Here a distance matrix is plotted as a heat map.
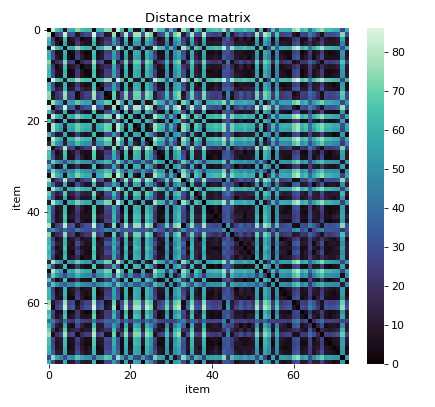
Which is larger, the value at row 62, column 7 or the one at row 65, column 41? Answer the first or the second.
the first
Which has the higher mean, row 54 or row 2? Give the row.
54
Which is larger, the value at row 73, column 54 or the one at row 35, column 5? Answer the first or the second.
the second
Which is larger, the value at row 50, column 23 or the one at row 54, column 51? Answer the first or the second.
the second
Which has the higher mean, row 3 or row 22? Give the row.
22
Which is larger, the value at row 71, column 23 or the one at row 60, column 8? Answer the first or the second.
the second
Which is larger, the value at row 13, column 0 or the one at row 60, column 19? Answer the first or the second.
the second
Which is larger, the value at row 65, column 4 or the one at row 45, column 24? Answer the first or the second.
the second
